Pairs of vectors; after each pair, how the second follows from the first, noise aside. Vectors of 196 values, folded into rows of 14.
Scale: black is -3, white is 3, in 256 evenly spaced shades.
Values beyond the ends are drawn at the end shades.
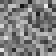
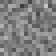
shrunk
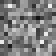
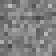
shrunk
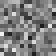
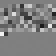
partly zeroed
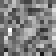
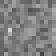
shrunk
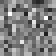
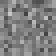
shrunk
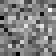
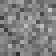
shrunk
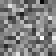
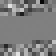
partly zeroed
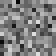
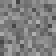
shrunk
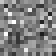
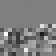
partly zeroed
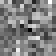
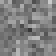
shrunk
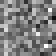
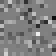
partly zeroed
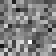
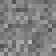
shrunk
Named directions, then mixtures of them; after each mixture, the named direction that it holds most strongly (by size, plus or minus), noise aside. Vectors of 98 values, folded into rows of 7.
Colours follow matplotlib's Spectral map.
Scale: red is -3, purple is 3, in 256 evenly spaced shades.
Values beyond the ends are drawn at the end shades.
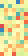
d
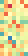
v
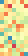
v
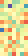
v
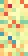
v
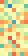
v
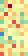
v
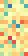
v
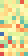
v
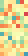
v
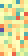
d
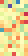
d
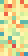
v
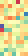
d
